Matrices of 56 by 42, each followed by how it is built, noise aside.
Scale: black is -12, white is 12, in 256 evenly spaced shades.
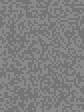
noise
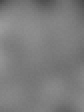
smooth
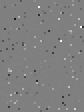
sparse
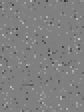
sparse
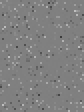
sparse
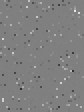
sparse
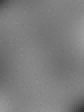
smooth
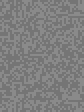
noise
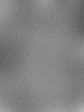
smooth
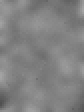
smooth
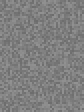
noise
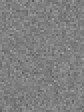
noise
